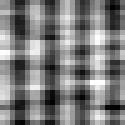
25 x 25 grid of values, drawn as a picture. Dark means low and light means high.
Upright stripes repeat 4 times across the table. The bottom middle is the ninth with the lowest average. No single row or column stands out from its neighbours.
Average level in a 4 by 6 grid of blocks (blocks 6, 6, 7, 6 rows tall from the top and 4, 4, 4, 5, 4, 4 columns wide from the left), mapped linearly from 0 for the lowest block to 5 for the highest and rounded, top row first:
231330 | 442353 | 331352 | 220241
